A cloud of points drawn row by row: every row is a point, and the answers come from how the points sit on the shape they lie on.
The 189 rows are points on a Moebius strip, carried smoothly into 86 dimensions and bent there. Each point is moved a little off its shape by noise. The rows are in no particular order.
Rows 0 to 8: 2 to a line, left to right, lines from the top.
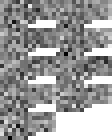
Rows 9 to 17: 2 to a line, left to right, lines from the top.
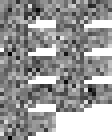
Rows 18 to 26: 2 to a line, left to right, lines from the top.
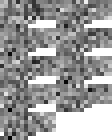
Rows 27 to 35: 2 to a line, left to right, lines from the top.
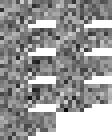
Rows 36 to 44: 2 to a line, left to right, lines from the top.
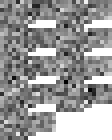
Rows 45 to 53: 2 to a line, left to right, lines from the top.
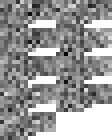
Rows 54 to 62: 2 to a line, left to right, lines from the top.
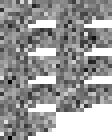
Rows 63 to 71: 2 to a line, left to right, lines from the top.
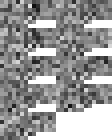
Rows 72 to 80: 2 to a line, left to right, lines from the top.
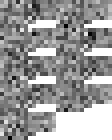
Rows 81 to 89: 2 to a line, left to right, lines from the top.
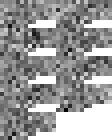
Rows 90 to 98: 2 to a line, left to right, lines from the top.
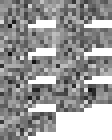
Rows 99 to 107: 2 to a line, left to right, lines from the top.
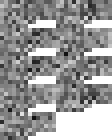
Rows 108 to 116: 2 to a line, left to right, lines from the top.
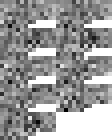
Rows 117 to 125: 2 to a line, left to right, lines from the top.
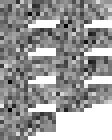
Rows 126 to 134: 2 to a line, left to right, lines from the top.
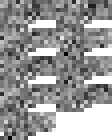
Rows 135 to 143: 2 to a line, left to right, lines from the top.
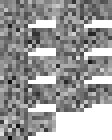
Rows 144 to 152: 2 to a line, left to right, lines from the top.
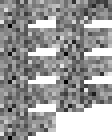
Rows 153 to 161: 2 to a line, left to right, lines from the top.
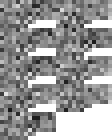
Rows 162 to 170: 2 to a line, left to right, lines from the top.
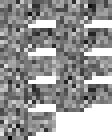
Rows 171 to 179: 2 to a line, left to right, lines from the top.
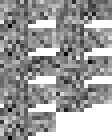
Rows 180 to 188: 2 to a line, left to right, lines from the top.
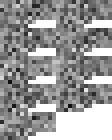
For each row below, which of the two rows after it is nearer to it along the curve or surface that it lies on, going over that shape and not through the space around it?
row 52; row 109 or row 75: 109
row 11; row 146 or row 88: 88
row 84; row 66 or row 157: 66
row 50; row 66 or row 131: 131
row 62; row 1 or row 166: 1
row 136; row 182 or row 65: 182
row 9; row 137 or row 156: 156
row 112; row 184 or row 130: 184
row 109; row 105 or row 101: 105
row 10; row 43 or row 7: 43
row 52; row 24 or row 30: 24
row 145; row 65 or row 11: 65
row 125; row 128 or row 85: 128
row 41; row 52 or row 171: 171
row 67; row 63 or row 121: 63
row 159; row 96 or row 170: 170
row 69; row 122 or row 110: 110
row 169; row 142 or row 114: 142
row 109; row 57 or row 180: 57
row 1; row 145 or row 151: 151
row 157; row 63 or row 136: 63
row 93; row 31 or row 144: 144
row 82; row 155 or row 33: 155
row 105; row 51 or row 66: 66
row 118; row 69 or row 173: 69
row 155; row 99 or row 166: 166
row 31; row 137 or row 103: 103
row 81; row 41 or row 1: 1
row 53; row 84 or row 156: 156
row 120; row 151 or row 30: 30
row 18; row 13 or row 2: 13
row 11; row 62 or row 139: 62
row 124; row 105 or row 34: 34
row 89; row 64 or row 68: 64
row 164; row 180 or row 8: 180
